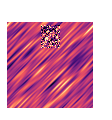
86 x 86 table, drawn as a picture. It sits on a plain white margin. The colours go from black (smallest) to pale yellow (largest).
The grain runs diagonally up to the right. Values change most from cell to cell in the top middle. The halves do not mirror each other. In the top middle lies a patch that is rougher than the rest. There is no overall slope.
